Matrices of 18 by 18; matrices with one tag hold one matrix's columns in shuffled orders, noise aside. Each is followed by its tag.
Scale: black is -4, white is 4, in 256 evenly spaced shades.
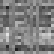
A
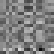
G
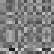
G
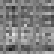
A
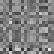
G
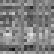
A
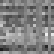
A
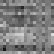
A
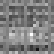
A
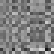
G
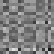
G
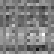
A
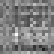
A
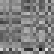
G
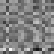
G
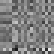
G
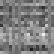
A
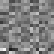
G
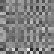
G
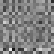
G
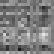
A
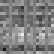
A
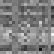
A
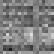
A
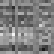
A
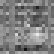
A
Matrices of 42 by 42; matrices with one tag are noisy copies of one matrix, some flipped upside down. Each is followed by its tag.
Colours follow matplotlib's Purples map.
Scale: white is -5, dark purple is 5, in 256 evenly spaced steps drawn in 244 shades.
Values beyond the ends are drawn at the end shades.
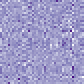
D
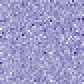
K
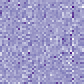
D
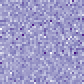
K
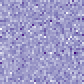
K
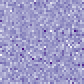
K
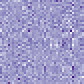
D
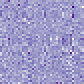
D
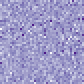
K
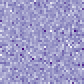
K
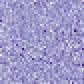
K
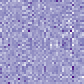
D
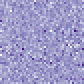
K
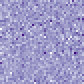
K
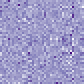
D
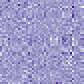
D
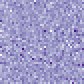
K
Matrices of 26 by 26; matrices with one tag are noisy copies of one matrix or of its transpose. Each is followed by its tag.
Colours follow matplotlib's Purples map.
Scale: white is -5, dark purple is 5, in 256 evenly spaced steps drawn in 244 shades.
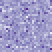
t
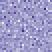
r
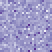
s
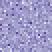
r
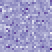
t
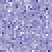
t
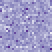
t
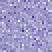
r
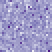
t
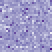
t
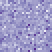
s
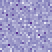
r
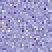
r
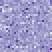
t
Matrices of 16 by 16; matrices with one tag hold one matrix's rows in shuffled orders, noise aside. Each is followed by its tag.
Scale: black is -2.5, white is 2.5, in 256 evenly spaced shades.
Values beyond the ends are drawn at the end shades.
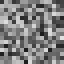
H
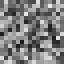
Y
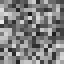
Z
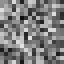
H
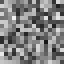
Z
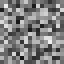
Y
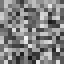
Y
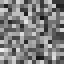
H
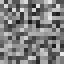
Y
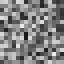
H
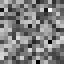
Z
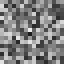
Z
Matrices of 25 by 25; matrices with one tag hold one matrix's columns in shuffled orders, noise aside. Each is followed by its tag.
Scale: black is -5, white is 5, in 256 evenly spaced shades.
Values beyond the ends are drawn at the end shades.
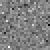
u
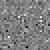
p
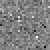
p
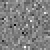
u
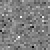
p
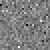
u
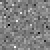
u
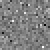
u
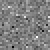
p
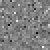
u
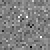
p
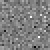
p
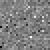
p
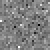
u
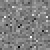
p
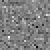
p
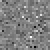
p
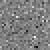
p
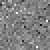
u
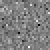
u
